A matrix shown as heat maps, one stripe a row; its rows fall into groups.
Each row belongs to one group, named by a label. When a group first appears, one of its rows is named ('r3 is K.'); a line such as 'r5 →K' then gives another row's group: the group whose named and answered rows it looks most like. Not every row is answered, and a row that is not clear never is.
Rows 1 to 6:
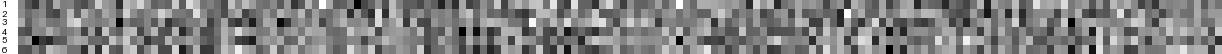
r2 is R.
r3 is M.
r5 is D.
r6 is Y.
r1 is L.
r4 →Y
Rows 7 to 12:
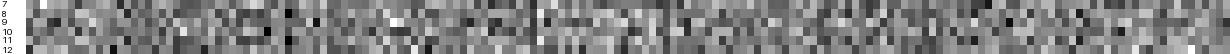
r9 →D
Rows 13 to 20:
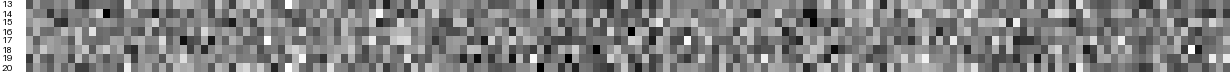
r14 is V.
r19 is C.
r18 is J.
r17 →Y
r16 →C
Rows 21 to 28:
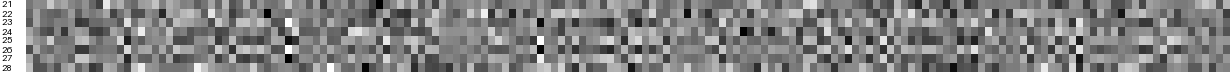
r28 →L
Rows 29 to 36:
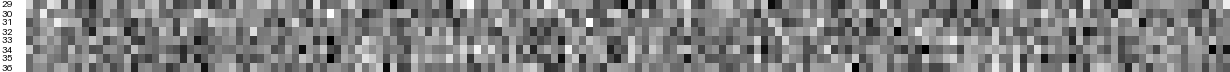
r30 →L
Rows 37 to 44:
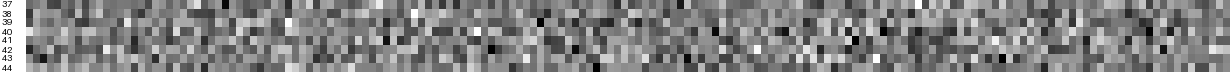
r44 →J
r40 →J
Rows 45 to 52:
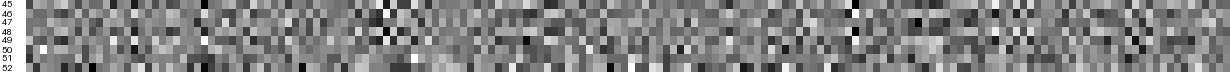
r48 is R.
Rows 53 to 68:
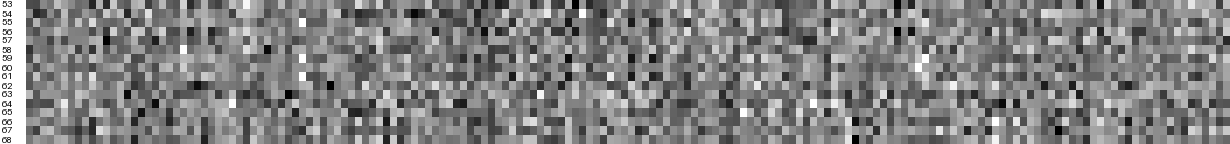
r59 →C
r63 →M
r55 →C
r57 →V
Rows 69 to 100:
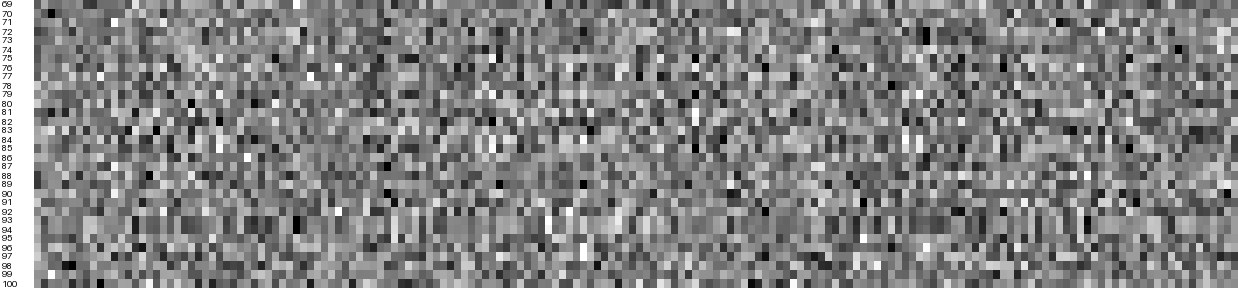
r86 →J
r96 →J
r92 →L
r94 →M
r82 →Y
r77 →C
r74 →C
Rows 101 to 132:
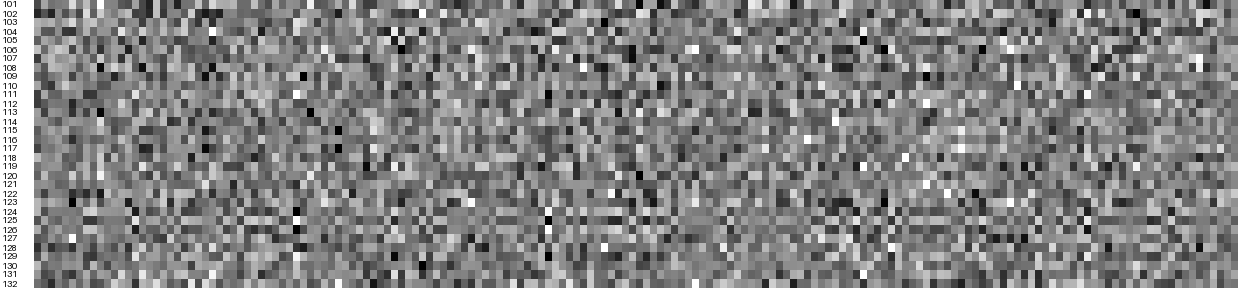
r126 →M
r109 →V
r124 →M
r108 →J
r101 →C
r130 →L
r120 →C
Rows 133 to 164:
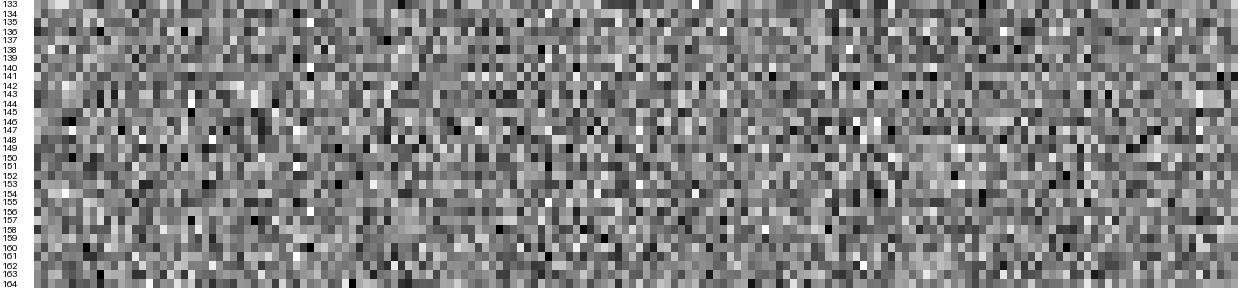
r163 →J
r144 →Y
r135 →C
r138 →D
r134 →M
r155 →M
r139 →M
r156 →C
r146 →D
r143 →Y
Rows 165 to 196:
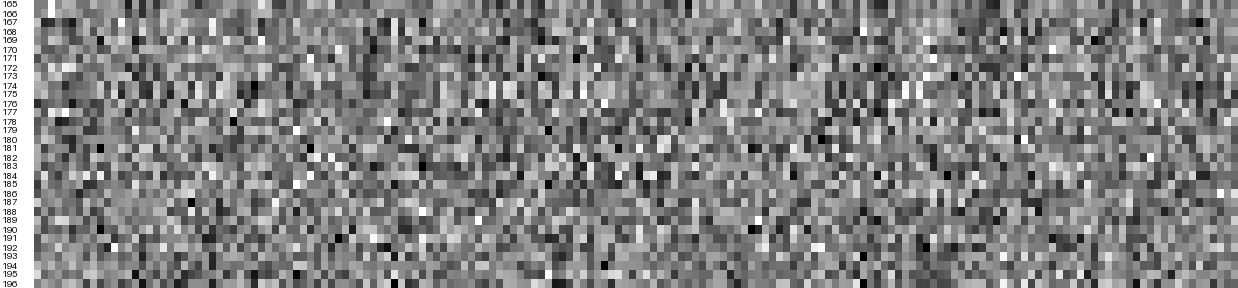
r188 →L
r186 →C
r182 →D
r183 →L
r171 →C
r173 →J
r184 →C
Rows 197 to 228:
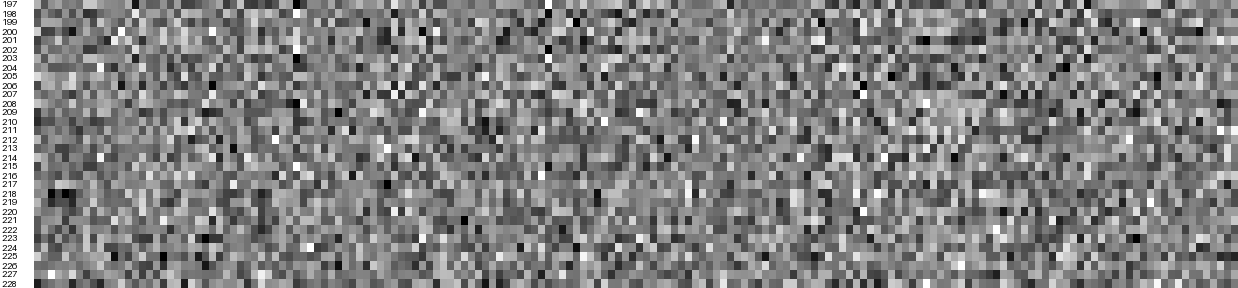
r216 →C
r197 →M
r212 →Y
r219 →D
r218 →D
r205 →J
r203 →M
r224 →C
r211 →C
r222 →D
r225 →V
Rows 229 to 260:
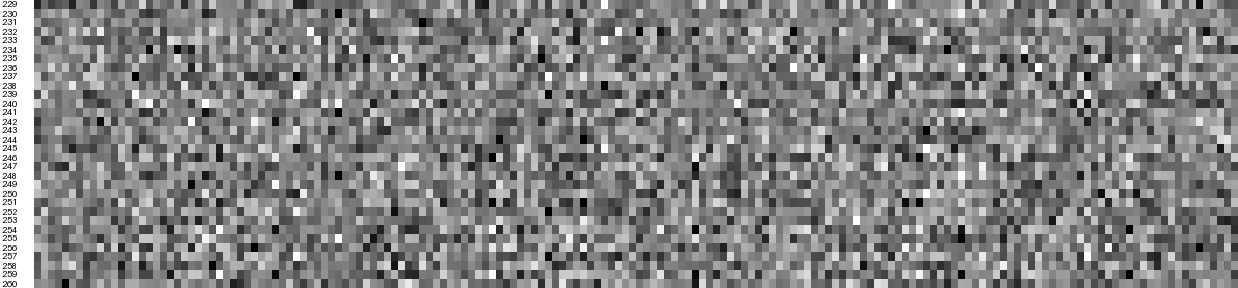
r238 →J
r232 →C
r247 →D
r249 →Y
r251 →Y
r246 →Y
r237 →M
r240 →L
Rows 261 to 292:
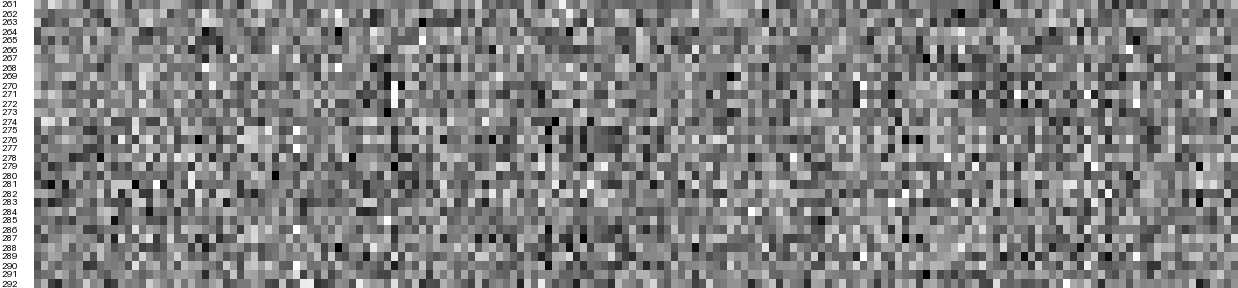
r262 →L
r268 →L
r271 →J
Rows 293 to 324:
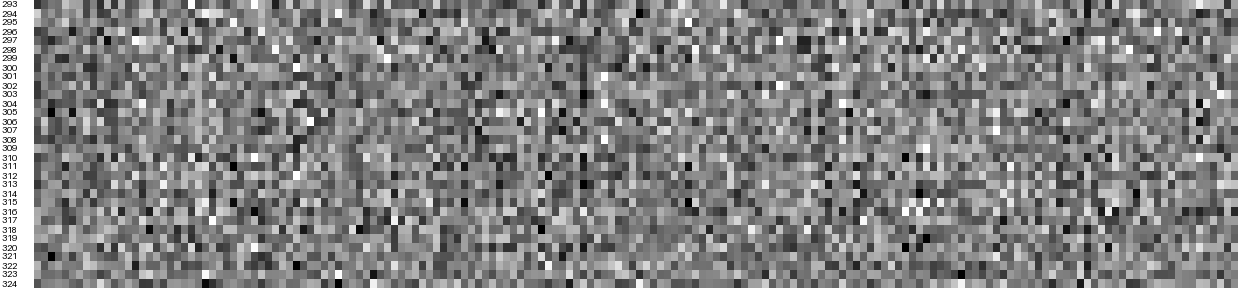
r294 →L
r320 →Y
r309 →V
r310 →Y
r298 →Y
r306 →C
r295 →V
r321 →D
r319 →J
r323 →L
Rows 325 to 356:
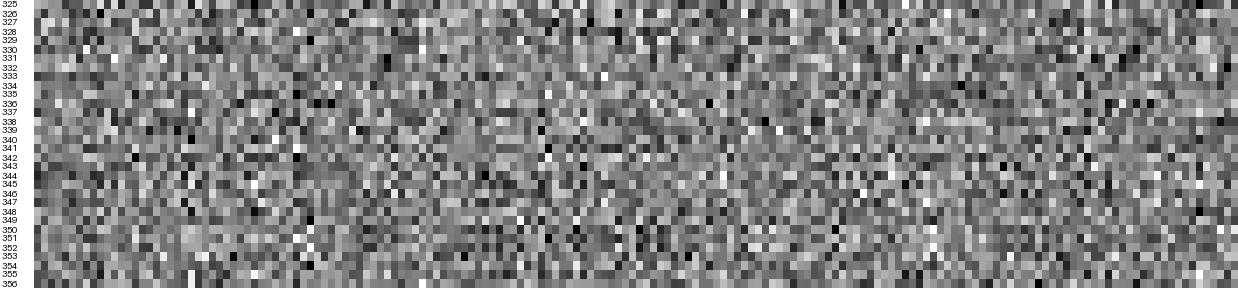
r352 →C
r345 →Y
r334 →L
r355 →Y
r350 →C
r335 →M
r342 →M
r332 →V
